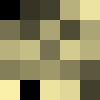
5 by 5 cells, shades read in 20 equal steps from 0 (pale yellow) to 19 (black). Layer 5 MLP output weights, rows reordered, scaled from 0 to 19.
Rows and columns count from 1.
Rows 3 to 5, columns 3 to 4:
10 3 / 7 9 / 1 2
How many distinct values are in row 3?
4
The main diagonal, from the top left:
19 13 10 9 14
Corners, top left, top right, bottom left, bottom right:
19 1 0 14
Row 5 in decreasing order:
19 14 2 1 0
